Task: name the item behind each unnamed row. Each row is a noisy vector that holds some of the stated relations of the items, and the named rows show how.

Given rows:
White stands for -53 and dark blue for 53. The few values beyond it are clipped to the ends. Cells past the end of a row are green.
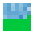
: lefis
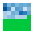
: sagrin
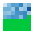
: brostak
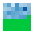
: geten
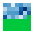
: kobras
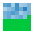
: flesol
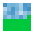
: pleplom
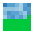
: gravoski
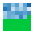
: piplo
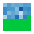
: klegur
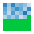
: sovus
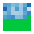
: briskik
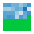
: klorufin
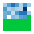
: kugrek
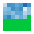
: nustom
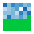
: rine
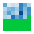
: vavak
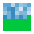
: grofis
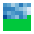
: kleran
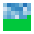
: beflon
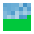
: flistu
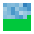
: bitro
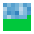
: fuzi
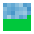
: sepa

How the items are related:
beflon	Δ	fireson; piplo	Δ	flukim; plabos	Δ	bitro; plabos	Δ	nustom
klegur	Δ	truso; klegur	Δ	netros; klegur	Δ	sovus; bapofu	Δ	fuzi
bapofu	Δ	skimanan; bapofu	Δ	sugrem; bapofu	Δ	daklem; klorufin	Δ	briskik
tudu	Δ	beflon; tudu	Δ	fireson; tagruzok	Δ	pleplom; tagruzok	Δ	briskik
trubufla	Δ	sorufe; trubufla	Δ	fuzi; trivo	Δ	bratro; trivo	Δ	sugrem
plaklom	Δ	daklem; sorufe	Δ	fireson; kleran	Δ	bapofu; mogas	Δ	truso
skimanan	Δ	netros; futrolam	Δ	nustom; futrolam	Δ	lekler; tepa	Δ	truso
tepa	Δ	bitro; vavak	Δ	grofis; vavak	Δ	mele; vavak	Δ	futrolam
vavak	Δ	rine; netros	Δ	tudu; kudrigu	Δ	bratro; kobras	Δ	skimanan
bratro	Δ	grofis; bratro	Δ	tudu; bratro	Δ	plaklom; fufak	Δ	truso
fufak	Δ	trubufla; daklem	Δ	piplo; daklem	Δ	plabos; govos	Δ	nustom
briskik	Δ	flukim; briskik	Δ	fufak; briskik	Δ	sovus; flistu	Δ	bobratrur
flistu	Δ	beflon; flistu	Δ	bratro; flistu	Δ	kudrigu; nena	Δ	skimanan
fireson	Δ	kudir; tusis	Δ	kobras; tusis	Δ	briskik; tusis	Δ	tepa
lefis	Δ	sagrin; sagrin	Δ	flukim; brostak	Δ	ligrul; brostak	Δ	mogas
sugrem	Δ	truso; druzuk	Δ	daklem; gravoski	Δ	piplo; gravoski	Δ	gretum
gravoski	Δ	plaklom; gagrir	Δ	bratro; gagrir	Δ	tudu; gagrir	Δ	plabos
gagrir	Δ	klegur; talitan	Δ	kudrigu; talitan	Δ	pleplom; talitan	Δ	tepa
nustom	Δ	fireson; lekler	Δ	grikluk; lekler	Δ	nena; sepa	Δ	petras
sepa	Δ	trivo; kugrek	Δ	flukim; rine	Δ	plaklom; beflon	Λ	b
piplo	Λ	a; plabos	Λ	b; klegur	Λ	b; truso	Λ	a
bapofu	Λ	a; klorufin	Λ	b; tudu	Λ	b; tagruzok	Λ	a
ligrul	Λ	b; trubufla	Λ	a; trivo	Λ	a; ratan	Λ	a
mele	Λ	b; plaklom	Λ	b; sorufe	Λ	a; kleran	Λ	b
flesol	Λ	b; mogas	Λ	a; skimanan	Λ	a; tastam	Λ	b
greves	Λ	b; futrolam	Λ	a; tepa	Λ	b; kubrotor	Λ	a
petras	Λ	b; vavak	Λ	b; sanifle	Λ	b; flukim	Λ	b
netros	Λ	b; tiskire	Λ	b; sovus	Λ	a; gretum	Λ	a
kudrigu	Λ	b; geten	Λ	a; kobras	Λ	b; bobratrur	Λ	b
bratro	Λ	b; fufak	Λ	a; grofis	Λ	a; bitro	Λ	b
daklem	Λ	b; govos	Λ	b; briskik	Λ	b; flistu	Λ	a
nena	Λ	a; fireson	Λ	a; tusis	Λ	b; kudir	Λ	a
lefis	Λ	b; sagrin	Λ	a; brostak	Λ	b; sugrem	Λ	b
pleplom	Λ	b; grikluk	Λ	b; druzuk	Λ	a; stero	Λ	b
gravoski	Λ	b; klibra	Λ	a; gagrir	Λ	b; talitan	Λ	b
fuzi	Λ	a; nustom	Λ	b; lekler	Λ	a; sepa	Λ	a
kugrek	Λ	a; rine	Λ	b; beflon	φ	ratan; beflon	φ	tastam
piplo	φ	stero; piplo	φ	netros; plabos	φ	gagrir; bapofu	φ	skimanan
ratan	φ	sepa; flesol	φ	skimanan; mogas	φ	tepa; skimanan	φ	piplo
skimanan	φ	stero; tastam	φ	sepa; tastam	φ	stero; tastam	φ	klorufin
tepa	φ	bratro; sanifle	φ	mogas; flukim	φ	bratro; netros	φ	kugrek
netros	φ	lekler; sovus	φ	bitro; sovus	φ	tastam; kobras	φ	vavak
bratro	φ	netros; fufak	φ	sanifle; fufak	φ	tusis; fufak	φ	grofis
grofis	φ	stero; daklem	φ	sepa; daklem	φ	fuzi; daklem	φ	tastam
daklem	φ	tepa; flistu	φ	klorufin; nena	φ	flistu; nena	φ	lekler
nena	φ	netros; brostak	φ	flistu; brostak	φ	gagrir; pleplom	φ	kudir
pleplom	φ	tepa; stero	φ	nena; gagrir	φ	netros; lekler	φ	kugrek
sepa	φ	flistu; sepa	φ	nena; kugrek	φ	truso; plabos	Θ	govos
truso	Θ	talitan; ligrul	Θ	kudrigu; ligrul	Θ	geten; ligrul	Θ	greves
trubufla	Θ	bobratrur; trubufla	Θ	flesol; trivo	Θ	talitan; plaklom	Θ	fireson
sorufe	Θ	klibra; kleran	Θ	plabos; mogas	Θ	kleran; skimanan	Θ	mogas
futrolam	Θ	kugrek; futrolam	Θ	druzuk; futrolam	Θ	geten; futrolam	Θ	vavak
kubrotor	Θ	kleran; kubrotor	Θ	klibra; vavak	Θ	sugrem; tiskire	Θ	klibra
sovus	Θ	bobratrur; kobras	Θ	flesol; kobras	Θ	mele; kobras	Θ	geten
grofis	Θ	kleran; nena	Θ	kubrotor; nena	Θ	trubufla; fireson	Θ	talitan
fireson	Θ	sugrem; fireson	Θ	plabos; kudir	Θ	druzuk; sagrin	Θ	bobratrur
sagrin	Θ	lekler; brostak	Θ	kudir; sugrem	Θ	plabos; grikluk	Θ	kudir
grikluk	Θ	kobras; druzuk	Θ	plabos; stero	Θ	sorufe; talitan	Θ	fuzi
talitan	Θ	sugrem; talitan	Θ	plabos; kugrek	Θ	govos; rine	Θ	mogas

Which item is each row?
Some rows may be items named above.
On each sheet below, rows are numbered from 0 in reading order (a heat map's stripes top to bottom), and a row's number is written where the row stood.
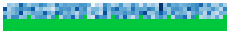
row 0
futrolam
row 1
daklem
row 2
klegur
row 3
vavak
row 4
nena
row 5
sugrem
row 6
klegur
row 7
bobratrur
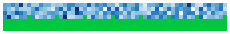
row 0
druzuk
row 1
trivo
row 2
sorufe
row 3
rine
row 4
govos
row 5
kudir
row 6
fireson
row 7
govos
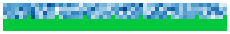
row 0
klegur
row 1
plabos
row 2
plaklom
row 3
trivo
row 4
mogas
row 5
kudir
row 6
flukim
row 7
trubufla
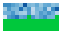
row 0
netros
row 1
grikluk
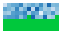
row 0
brostak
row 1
talitan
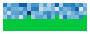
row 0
skimanan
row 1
piplo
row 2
tudu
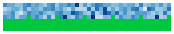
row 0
tagruzok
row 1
lekler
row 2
druzuk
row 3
sorufe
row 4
fufak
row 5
truso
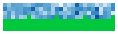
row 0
stero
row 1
bratro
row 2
futrolam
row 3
kubrotor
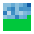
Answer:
tepa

